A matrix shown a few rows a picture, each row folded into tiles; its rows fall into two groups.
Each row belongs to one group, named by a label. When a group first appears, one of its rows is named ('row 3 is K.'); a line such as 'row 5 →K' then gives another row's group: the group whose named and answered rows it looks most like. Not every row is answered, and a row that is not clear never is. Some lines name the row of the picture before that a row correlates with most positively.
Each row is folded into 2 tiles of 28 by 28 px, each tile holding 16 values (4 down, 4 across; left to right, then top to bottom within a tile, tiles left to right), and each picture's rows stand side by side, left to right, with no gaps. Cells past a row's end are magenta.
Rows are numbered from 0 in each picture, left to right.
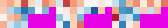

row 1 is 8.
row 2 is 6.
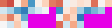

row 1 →8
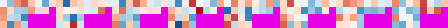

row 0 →6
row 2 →6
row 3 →6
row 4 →8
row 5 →8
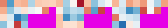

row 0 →6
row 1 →6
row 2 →6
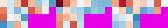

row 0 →6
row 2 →8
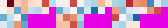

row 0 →8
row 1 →8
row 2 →6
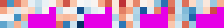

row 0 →6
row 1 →8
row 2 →8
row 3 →6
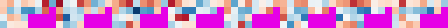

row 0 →8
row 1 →6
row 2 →8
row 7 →8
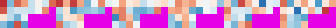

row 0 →6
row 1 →8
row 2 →8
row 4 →6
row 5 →6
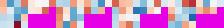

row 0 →6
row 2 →8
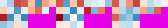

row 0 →6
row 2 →6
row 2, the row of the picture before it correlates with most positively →3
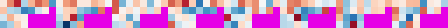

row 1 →8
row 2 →6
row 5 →8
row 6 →6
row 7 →6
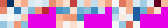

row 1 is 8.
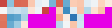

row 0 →6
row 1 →6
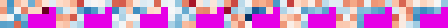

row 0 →6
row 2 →8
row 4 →8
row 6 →8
